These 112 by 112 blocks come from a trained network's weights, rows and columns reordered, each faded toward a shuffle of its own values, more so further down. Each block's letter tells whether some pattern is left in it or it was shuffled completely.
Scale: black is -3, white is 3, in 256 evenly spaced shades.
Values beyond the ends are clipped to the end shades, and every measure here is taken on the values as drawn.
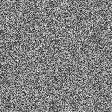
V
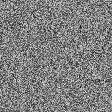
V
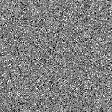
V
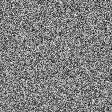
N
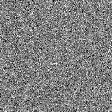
V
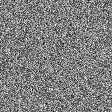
N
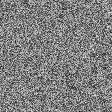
N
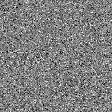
V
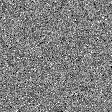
N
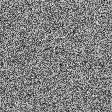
N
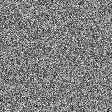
N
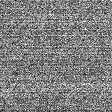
V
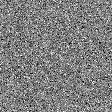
N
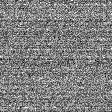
V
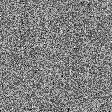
V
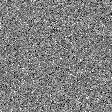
N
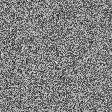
V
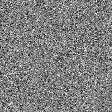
V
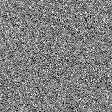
V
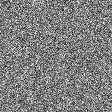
N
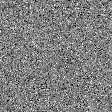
N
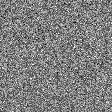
N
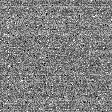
V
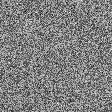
V
